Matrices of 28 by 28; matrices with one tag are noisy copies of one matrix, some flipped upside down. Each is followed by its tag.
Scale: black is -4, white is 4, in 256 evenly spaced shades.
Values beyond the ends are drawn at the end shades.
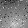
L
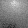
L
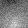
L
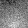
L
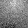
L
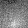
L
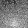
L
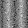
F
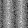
F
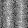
F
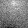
L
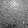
L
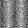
F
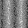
F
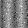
F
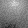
L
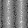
F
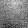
L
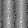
F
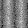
F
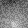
L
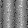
F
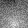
L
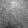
L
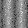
F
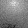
L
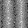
F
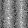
F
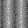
F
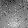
L
